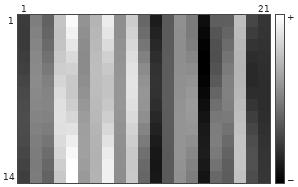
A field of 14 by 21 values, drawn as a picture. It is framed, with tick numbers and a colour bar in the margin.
Average level on the scale: 50%. Ninth with the lowest average: top right. Grain: streaks running down.
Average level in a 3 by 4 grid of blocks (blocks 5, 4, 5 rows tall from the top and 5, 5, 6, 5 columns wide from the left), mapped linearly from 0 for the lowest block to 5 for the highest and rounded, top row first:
3 5 0 0 | 3 5 1 1 | 3 5 0 1
